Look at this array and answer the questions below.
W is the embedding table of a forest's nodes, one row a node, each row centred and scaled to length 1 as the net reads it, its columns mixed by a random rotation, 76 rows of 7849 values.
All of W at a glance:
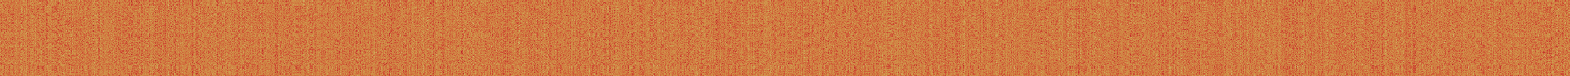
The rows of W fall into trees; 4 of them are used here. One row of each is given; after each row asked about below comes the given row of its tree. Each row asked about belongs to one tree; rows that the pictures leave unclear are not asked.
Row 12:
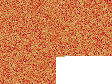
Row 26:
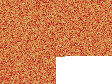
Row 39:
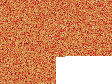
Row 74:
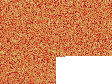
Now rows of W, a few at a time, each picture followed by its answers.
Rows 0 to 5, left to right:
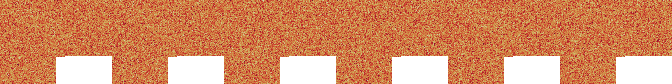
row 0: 74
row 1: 74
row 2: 39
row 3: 39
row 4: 74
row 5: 74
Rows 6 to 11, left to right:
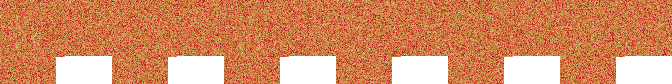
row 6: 26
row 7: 12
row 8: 26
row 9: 26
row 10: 12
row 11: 26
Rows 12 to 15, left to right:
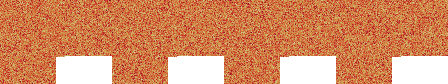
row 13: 39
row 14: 39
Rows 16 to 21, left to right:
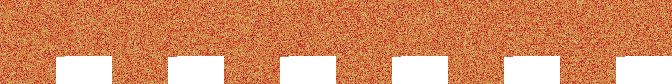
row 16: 12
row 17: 39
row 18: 26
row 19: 12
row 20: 39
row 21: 74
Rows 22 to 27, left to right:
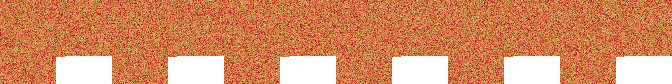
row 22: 39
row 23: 39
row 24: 74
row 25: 12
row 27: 12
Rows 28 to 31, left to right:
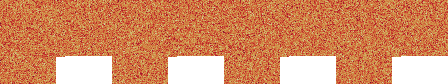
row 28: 74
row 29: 39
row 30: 12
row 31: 12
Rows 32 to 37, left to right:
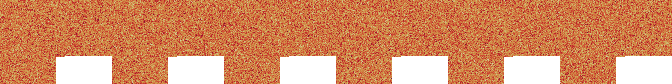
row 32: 26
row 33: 74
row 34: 74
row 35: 74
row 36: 74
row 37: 39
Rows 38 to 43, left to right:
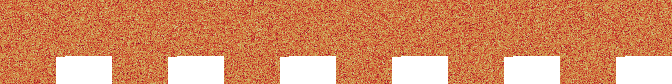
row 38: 12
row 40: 26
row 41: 12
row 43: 12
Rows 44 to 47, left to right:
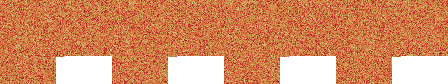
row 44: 26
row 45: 74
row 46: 74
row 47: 26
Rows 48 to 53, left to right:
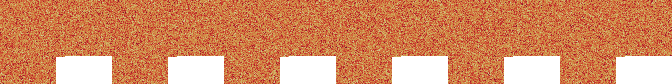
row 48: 39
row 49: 39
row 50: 12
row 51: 12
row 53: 12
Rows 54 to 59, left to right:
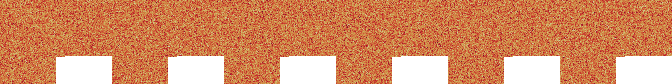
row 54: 74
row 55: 26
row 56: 39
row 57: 12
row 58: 26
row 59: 39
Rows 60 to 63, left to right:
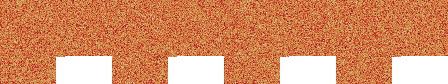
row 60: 74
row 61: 12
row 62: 74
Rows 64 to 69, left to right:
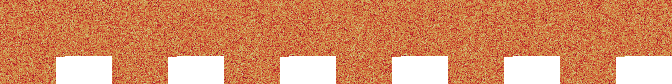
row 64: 39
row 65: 26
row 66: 26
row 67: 26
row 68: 26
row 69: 12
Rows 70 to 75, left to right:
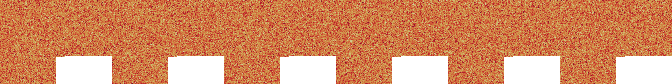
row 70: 26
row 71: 74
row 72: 26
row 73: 74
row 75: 39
